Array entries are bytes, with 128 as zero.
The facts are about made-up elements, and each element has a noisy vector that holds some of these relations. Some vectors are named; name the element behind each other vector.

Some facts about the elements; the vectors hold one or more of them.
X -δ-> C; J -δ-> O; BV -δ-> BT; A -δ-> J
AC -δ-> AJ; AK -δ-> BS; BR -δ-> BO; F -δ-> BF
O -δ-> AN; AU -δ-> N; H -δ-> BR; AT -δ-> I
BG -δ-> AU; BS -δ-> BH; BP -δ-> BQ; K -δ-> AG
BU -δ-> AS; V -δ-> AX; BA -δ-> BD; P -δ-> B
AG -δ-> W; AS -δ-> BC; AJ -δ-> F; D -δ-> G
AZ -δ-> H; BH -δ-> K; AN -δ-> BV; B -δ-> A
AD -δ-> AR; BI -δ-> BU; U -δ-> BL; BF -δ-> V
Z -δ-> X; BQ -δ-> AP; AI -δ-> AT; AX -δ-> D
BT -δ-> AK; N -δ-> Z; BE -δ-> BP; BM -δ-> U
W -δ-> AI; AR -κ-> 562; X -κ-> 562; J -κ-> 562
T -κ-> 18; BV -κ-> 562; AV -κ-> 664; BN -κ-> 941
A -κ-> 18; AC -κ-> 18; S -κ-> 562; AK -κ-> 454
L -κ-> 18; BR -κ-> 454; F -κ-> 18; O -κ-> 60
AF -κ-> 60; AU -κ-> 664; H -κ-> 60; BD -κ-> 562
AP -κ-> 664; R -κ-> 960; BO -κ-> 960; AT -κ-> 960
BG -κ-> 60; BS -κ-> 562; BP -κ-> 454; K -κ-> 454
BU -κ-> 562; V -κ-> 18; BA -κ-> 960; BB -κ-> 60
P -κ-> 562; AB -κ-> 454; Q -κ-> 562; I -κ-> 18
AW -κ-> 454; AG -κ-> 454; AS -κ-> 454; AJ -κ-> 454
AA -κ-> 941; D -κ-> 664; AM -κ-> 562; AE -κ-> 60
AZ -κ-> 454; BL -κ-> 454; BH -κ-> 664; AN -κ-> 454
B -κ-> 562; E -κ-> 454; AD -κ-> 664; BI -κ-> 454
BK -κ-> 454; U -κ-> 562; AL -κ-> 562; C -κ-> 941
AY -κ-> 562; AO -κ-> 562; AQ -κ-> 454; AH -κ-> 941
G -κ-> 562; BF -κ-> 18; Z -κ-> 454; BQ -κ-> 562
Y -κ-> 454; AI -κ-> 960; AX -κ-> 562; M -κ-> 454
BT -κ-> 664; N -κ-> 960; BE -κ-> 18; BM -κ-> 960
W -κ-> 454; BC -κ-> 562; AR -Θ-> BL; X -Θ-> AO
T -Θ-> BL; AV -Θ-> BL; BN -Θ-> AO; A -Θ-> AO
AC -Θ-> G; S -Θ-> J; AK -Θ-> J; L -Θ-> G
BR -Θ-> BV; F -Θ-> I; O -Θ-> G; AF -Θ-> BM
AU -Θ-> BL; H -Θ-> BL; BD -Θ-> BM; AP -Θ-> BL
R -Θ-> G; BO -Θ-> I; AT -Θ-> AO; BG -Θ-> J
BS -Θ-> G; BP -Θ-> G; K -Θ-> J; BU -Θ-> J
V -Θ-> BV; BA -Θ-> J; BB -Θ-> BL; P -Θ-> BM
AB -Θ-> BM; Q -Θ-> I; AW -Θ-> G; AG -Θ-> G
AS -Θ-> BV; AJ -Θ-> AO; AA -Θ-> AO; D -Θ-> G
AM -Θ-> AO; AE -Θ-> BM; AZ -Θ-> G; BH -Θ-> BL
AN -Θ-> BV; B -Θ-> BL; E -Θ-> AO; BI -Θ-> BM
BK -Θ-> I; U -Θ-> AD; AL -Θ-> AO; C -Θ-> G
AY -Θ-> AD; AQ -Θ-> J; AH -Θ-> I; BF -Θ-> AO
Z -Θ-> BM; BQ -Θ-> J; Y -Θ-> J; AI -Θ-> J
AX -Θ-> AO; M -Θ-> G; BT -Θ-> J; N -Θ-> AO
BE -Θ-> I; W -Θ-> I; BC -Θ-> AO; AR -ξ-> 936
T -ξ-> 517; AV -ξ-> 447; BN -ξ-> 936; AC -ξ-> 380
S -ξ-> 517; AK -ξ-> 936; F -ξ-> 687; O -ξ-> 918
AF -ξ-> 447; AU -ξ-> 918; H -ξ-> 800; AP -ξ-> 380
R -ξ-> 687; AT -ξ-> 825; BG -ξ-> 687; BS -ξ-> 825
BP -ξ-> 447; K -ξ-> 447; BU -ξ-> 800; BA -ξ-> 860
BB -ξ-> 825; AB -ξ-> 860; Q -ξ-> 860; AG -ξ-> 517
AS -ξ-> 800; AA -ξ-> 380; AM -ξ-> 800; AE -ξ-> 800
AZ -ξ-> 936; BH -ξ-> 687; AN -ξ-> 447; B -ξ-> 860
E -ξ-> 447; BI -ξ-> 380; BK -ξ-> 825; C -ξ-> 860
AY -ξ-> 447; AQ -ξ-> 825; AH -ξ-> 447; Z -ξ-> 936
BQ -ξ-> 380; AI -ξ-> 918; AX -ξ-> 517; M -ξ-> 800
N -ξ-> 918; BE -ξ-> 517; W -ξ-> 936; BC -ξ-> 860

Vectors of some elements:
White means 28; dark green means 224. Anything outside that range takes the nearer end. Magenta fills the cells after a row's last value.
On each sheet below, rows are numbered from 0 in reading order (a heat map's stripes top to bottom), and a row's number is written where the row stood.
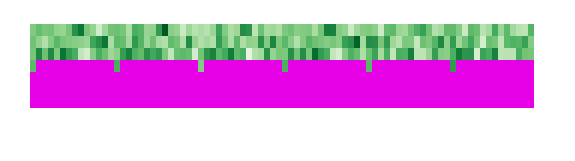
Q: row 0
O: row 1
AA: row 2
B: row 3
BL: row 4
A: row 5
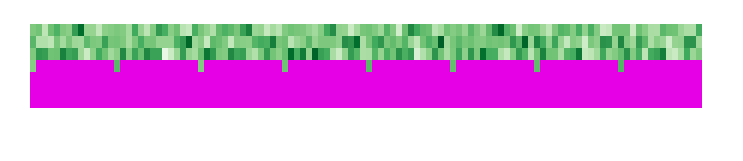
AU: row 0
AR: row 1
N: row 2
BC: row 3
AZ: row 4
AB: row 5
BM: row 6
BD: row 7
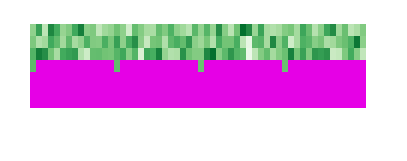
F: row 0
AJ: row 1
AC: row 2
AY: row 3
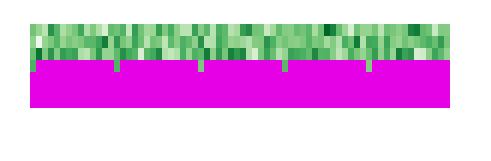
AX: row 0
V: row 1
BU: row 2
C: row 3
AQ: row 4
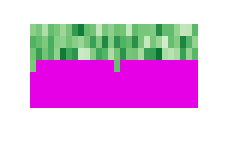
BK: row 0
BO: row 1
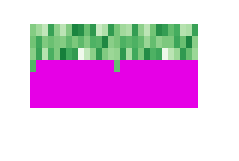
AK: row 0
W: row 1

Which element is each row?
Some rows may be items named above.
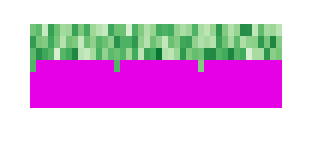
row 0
V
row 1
BR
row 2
AA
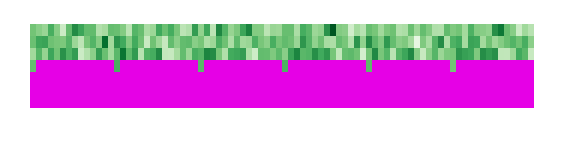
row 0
AZ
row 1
I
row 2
F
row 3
O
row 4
G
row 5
BB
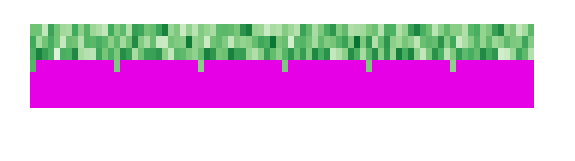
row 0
BF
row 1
R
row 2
N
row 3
E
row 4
AS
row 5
AV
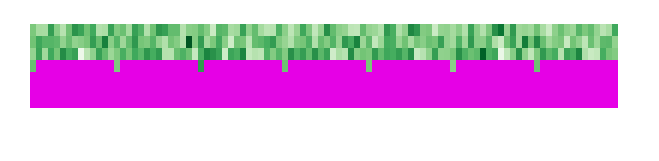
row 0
W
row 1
BP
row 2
A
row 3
BN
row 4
AH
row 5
BI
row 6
AD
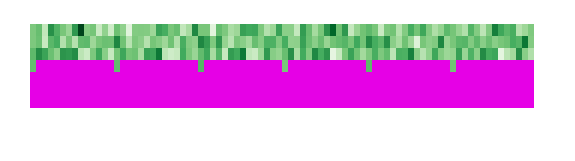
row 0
BG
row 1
BT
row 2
Y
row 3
K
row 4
AW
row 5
Z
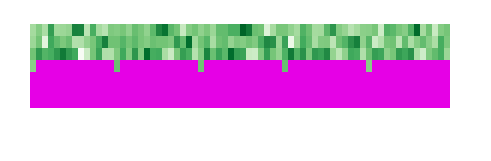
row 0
BQ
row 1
AB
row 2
BA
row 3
AM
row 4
BH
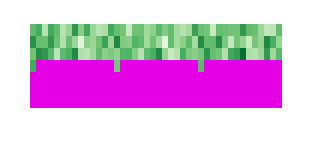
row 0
L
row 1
D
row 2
BO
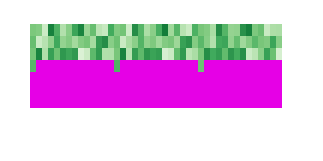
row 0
S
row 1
S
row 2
AF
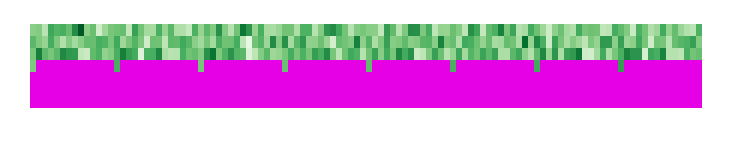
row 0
AI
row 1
BF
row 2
AC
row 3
M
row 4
AN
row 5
AG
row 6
J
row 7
A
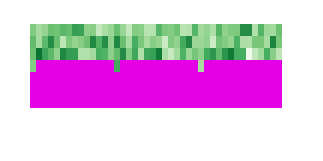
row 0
AT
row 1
BV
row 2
AP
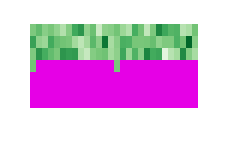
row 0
BS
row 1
Z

